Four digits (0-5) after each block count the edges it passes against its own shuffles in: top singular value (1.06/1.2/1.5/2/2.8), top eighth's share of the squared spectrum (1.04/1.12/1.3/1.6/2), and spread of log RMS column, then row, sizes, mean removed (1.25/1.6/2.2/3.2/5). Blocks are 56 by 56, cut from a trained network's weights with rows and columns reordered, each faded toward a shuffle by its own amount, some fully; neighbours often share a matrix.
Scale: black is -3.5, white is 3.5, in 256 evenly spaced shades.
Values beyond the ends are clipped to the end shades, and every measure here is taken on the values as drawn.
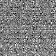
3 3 2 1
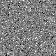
0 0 0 0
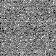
2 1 1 0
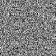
3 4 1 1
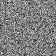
0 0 0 0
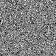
1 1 0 0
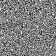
0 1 0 0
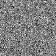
2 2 1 0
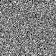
1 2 0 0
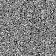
2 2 0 0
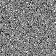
0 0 0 0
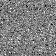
0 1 0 0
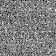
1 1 0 0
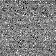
2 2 1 0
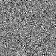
2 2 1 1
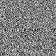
3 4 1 1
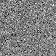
0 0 0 0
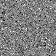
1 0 0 0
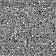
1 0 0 0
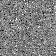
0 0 0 0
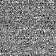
2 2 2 0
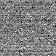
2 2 1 0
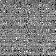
3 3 2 1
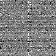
3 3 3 1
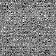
2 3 2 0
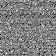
2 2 1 0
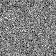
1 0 0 0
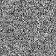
2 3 2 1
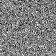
1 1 0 0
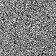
1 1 0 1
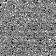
2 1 1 0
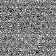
2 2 2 0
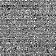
3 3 2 1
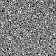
2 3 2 0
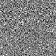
3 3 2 1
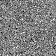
0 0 0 0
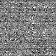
3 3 2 1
